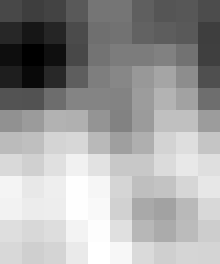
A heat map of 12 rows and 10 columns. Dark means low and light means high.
The field climbs toward the bottom. No lone cell stands out from its neighbours. The bottom left is the smoothest part. No regular stripes run through it. No single row or column stands out from its neighbours. The top left is the ninth with the lowest average.
